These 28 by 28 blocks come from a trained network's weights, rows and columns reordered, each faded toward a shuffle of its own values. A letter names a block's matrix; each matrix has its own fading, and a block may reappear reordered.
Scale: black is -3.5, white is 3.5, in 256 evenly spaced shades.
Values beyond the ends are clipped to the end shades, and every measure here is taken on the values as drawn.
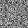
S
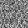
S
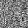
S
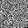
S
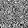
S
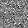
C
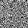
S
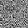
S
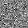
C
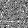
C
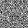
S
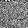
S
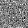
C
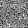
C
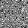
C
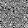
C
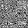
S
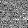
C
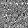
C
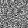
S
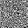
S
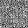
S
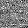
C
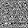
S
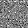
C
